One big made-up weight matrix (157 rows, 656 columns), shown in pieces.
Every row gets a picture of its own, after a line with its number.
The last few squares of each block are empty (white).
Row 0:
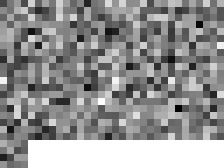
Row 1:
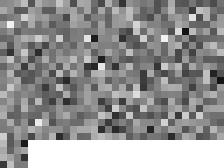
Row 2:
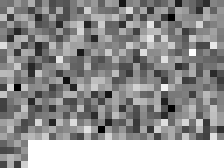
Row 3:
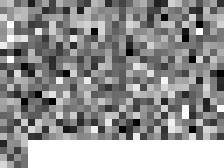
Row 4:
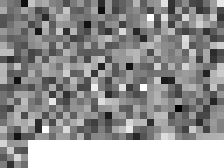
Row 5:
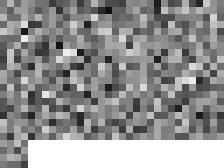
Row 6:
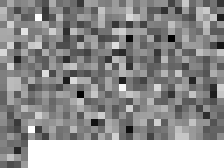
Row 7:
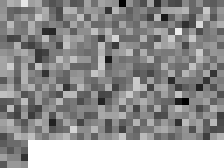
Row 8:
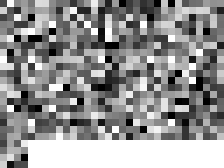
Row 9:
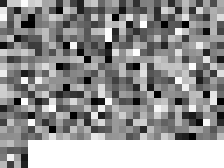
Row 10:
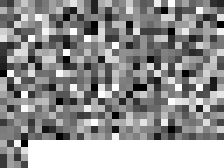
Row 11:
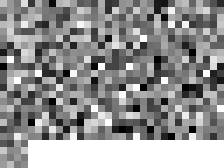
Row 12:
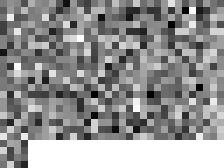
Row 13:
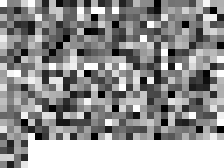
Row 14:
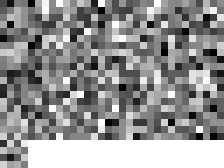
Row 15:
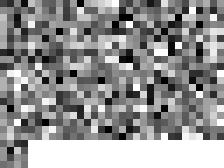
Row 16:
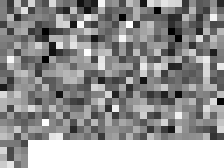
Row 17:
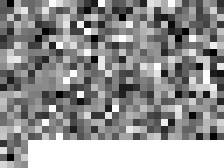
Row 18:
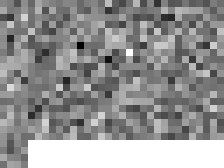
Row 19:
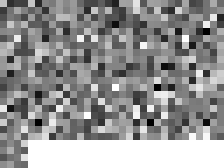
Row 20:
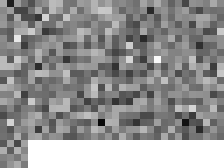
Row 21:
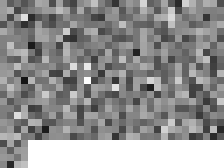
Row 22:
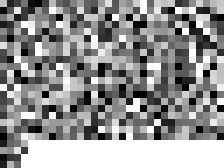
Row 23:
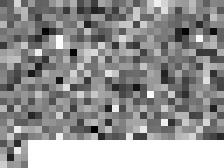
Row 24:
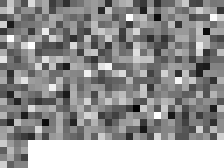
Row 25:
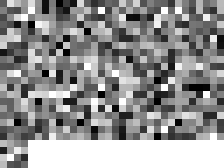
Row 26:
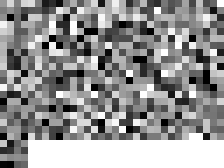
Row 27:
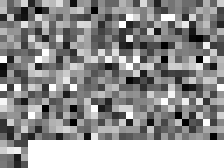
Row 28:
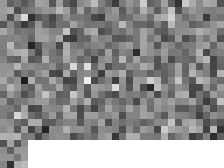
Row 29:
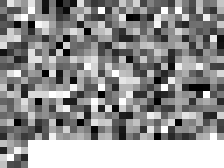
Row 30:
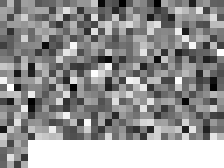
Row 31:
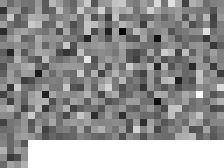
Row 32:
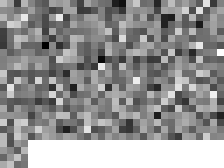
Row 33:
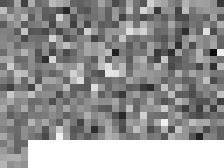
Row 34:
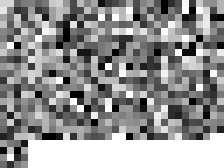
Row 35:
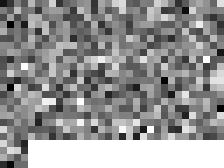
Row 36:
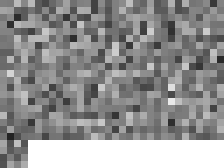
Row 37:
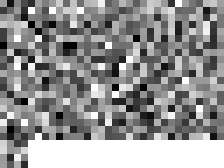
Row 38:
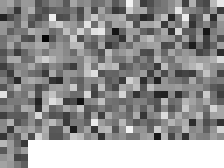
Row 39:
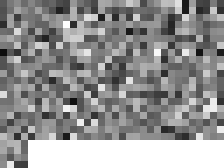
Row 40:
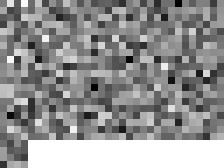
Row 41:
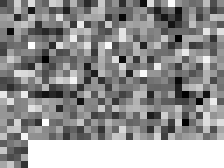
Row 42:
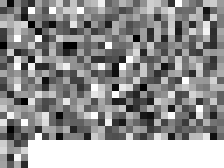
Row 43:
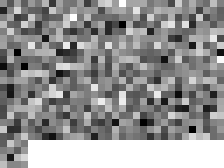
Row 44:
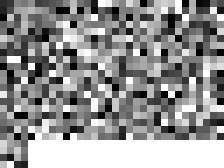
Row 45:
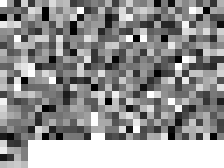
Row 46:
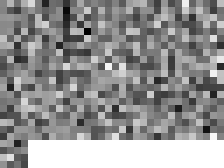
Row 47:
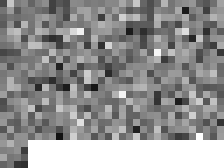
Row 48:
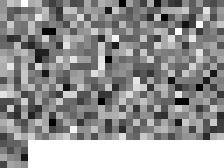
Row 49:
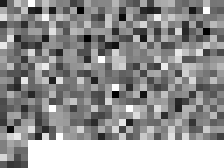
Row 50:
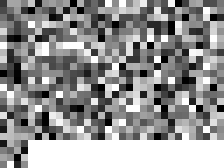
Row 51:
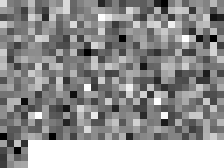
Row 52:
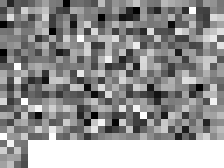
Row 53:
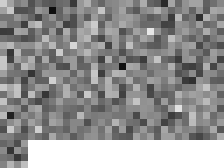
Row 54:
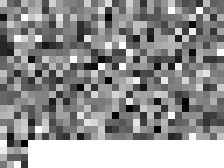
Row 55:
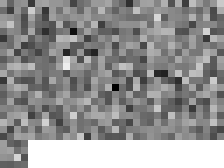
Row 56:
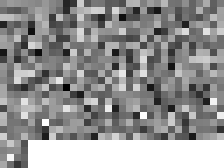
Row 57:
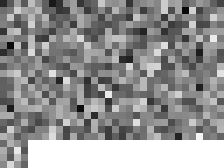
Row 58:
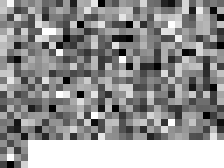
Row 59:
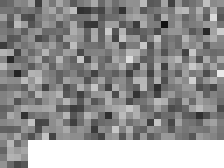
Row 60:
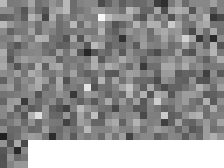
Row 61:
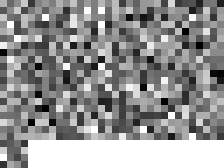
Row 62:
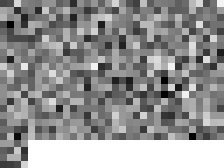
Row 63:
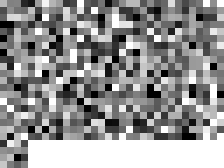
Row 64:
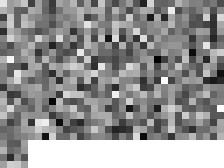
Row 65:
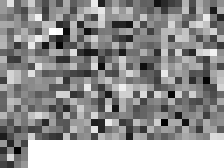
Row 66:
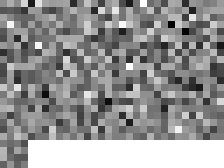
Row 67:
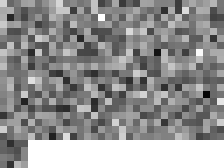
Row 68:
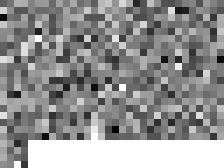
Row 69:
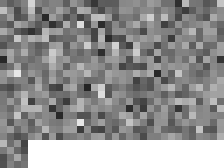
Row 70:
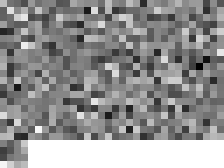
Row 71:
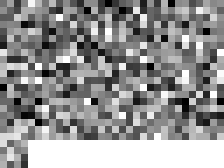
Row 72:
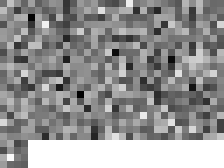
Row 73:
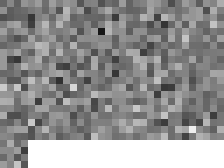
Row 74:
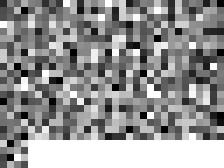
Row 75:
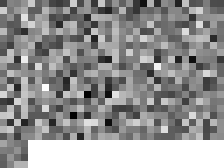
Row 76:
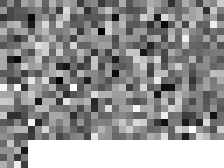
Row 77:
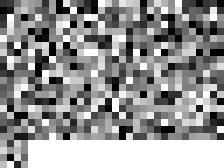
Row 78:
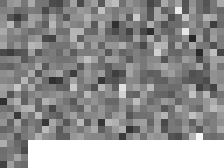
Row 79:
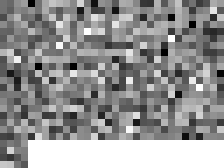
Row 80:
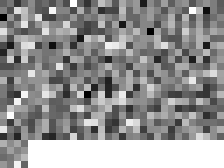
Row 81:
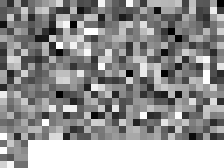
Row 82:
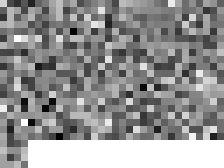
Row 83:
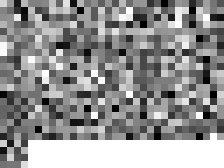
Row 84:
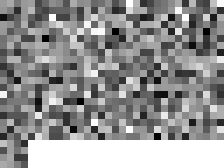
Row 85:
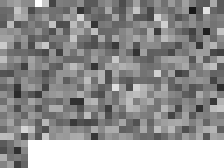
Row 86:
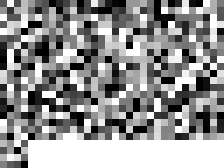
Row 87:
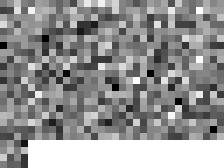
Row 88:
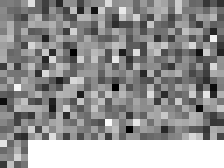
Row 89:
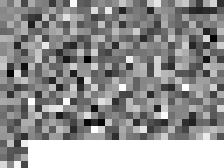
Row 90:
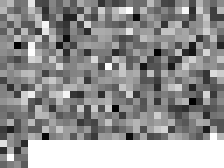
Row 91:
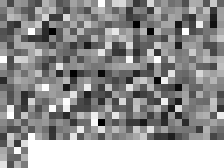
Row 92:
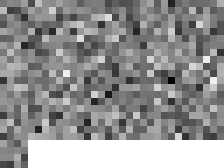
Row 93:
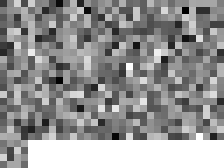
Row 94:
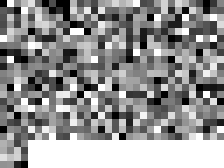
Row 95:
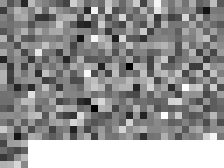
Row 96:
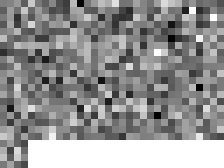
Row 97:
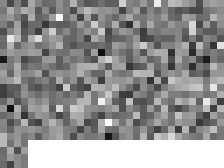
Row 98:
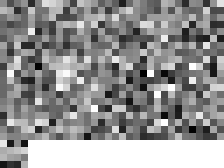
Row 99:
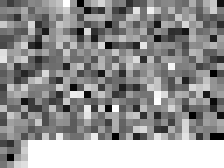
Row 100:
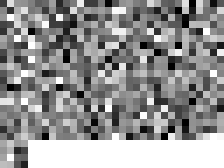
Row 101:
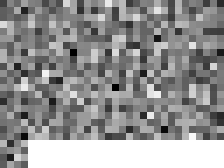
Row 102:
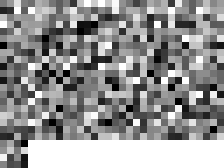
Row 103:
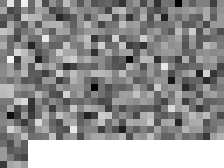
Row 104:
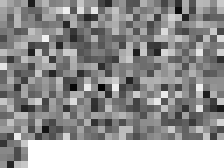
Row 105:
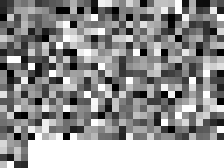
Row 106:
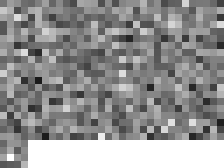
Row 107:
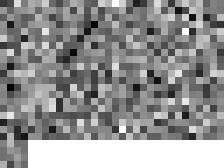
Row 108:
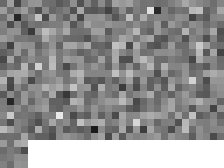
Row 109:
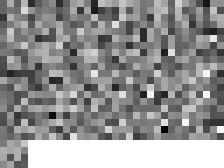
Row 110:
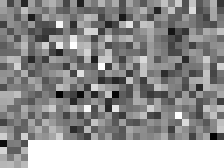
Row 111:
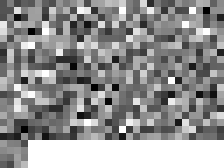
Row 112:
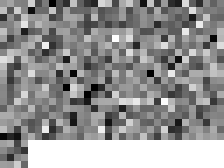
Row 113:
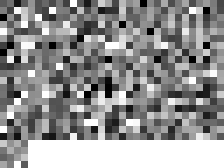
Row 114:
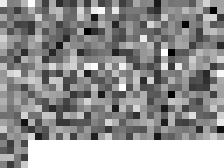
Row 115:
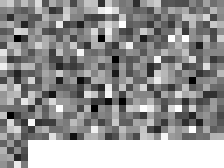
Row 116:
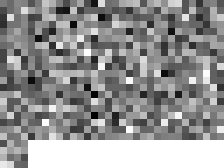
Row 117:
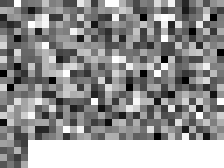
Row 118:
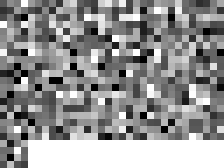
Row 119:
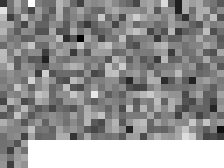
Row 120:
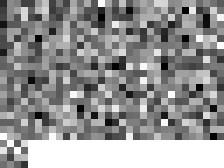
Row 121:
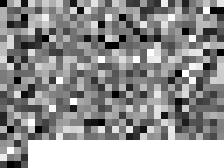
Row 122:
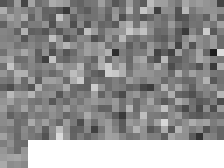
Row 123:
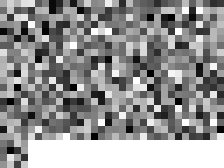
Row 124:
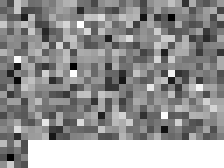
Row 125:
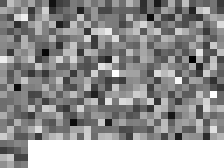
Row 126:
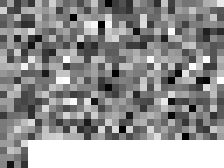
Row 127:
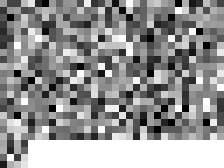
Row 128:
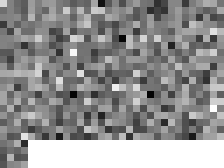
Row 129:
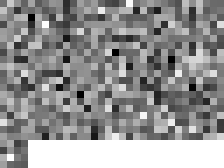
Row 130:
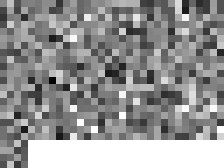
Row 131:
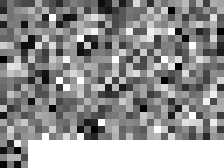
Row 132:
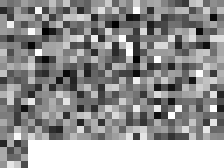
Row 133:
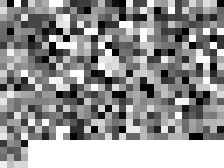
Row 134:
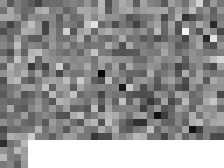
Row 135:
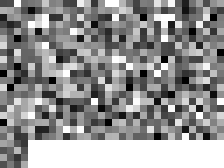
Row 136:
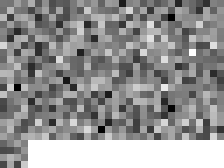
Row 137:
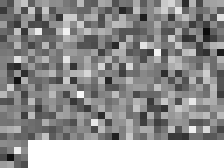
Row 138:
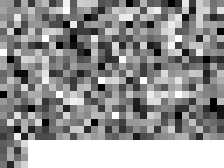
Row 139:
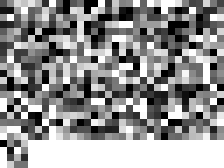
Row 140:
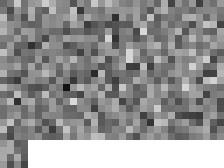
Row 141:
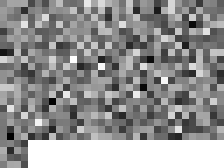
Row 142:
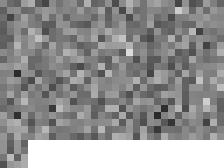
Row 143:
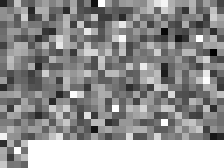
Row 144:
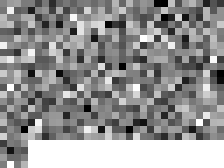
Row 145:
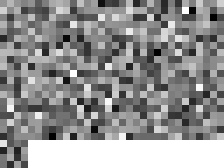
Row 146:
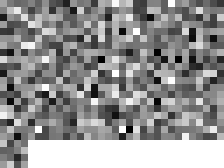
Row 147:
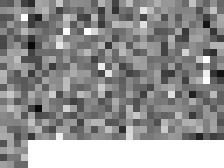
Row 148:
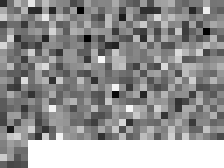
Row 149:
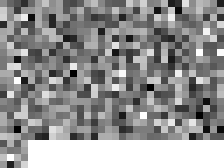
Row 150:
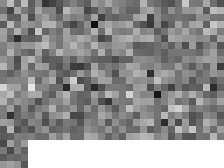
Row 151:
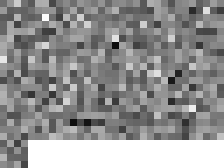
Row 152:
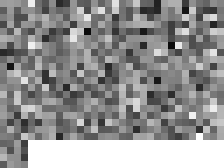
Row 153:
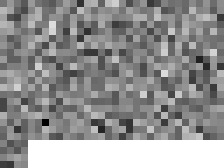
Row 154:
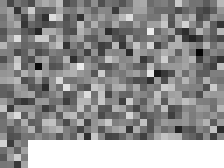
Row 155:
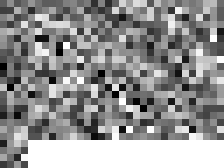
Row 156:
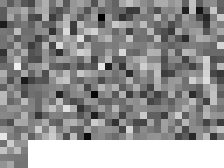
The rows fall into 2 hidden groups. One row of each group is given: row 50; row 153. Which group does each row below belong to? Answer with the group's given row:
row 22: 50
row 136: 50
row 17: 153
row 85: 50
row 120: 153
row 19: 50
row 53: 50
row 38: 153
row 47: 153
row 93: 153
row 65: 153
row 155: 50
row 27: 50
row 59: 50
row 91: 50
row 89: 50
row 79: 153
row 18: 50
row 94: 153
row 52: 153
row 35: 50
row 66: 50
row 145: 153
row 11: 50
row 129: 153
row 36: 50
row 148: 50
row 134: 50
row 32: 50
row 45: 50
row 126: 50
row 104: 153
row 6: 153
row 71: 50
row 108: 50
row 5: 50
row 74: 153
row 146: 50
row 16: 153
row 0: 50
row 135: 50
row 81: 153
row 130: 153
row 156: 153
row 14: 153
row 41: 153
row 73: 50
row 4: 50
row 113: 50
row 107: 50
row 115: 50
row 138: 153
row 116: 153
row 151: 50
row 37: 50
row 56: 153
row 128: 153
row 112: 50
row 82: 50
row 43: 50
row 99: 153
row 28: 153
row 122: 153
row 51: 153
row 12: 153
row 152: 153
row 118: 153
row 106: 153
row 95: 50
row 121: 50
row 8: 50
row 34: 153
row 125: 50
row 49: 50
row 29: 153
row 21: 153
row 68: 50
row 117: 50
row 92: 50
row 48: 50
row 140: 50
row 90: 153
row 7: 50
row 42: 50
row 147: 153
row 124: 153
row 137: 153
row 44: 153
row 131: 50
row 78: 153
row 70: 50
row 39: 153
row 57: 153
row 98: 50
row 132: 50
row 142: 50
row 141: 50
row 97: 50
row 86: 50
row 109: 153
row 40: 50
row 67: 153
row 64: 50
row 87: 50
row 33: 153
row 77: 153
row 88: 153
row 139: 153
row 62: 50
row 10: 50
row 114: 153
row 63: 153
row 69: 50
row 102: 50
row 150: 50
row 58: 153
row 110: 153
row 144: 50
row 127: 50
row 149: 153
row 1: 50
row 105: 153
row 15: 153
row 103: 50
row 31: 50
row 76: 50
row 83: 153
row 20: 50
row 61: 50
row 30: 50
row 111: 50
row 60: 153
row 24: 50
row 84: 153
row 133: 153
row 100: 153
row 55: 50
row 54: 50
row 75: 50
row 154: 50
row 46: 153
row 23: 153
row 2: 50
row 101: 153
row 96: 153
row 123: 50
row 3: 50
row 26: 153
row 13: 153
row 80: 50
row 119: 153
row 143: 153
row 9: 50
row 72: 153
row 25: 153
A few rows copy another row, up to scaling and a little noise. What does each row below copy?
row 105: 44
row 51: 60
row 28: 21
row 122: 33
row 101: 74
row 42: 37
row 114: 13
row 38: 84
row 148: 49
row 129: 72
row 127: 142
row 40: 103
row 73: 76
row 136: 2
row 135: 117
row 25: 29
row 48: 7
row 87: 102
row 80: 113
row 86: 5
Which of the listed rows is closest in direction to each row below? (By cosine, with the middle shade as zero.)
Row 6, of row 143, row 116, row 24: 24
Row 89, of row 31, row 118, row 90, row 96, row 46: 118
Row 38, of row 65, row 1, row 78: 78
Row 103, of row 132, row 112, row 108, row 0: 108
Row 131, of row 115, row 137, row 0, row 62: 62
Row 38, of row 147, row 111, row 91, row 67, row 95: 147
